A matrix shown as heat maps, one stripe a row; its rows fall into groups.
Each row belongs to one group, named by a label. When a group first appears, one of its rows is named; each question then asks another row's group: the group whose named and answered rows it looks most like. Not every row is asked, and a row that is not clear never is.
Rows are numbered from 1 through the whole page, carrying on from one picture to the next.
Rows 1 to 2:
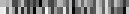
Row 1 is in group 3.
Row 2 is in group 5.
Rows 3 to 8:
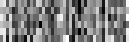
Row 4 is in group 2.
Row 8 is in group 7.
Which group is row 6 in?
3
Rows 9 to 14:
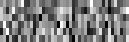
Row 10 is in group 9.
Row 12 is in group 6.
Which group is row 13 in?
6
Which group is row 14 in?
7
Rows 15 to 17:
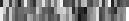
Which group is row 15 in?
6
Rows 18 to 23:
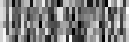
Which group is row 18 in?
7
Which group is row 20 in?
3
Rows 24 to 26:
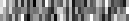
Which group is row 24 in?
5
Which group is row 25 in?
3
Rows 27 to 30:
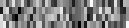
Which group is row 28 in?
6
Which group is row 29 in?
7
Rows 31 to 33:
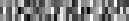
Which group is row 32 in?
6
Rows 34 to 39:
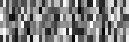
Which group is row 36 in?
7
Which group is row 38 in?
2
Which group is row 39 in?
7
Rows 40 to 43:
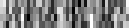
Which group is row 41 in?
3
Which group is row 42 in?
2
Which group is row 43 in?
9
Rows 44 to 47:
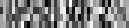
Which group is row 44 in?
2
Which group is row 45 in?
6
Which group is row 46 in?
7
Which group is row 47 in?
2
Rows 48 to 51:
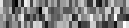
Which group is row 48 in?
7
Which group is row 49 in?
3
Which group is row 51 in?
9
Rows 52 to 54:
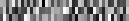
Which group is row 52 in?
5
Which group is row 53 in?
7
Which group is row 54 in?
6
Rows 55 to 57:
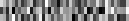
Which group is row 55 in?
5
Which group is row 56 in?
7
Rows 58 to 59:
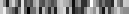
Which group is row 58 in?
9
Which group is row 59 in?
2
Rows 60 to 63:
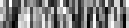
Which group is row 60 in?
3
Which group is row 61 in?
7
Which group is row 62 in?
7
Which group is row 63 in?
7
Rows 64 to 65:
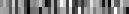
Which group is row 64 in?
2
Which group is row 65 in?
2
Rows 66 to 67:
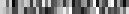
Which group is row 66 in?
7
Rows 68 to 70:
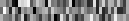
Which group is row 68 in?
7
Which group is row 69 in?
6
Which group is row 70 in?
2
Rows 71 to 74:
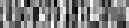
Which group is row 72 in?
6
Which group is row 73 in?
6
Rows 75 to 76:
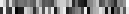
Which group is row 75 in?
9
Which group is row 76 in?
6
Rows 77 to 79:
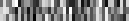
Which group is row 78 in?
2
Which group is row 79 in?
5
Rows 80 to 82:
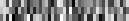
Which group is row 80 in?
3
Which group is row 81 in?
2
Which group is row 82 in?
7
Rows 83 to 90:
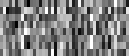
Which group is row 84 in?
6
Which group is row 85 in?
9
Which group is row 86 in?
7
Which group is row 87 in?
7
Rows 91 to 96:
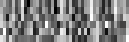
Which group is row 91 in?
2
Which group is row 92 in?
2
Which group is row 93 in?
9
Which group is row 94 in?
5
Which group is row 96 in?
9
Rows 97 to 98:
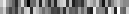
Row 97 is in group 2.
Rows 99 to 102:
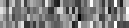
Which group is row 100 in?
3
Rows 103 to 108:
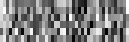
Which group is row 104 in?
5
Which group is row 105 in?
2
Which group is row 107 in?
6
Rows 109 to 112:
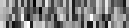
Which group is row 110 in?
3
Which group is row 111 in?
2
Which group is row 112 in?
7
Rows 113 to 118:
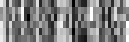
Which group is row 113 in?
9
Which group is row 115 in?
2
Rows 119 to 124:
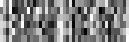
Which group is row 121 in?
9
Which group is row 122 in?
3
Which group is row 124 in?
3
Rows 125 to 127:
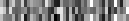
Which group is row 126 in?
3
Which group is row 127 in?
2
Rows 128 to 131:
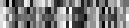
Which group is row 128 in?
7
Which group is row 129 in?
2
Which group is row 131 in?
2
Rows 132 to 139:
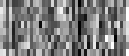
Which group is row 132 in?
7
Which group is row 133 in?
3
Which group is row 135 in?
9
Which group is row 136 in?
9
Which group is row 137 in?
7
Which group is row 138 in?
7
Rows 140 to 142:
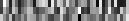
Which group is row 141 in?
6
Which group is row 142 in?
3
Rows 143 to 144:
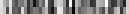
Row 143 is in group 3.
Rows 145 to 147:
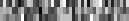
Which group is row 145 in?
6
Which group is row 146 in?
3
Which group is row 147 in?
9
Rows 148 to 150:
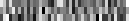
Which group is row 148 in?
3
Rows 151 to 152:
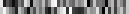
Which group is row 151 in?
7
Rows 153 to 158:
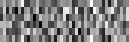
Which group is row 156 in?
3
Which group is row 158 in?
2
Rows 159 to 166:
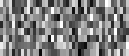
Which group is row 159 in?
3
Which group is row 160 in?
7
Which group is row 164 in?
6
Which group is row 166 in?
9
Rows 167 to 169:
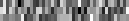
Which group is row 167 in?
6
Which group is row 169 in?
9
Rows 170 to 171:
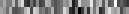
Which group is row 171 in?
7
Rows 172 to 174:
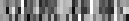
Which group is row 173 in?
9
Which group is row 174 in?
2
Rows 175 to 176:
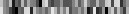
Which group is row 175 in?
3
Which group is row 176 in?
7
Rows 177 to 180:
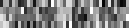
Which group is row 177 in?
6
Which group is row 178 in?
9
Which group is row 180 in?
2
